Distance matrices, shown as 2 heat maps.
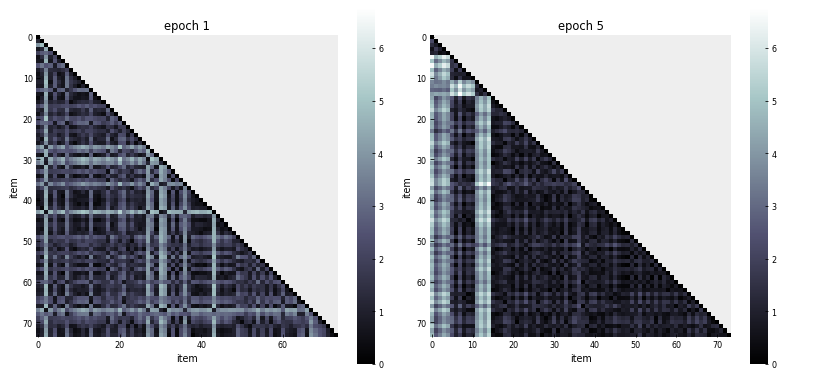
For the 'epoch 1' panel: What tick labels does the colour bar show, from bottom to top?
0, 1, 2, 3, 4, 5, 6
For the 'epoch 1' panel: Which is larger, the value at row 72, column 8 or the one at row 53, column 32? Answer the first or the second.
the second
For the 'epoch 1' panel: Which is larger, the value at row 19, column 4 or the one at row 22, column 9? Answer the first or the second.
the first
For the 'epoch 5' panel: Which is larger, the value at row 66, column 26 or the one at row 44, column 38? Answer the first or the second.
the first
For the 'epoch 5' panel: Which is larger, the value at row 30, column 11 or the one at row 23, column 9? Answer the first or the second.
the first
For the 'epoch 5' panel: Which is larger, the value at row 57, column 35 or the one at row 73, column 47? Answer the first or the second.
the first
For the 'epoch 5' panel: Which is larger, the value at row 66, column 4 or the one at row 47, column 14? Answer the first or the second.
the second
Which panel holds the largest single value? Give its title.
epoch 5
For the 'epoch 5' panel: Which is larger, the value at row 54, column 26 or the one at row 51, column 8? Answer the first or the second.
the second
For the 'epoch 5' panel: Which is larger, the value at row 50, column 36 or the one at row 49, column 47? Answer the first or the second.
the first
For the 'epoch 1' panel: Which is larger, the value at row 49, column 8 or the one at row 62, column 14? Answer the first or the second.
the first
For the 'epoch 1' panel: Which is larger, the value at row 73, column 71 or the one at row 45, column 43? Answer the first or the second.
the second
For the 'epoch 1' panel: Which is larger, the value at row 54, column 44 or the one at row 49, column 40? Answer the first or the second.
the second
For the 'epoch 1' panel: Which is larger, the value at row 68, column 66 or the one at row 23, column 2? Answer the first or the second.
the second
